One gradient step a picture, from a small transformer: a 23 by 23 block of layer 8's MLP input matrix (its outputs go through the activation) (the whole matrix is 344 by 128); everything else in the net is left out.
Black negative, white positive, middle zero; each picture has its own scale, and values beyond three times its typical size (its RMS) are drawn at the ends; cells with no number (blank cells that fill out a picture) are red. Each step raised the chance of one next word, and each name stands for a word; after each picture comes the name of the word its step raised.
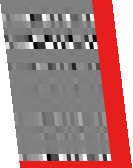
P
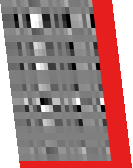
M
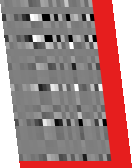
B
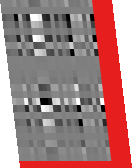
B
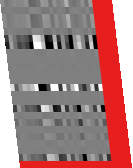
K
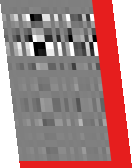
P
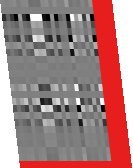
B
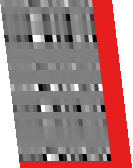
K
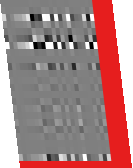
P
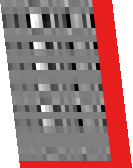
M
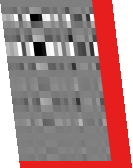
P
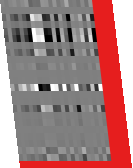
K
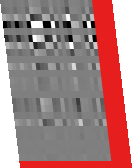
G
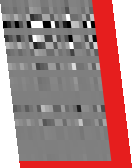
G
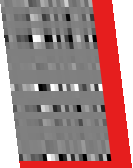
K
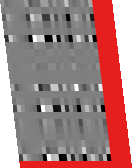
K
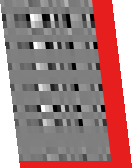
M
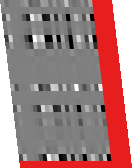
K
